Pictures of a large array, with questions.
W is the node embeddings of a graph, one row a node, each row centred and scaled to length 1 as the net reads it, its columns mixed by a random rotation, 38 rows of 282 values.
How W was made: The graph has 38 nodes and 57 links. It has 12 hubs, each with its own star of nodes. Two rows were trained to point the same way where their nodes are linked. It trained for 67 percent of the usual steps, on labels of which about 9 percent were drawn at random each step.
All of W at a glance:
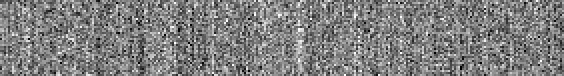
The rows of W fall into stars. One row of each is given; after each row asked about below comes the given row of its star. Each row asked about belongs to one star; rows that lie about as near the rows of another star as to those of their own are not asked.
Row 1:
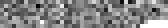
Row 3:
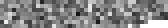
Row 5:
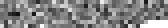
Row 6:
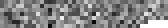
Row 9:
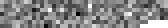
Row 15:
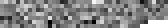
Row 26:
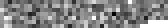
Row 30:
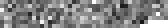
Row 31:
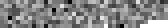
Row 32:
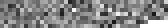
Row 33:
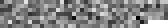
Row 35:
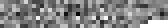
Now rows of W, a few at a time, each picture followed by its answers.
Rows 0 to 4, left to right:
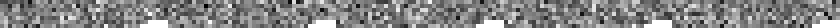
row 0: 35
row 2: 30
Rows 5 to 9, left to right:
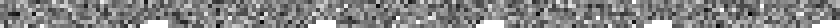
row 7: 6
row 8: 5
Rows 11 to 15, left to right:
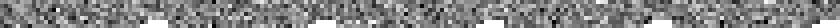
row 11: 15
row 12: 31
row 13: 1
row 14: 15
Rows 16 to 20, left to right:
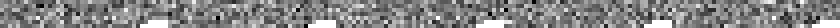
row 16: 9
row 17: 33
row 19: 33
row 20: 3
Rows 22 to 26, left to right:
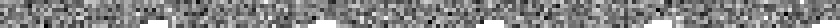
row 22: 31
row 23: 35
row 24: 26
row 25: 35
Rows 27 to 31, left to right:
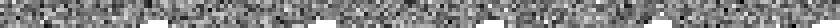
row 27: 9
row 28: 3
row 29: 32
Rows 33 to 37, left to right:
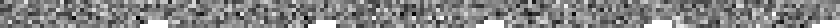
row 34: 33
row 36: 1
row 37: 26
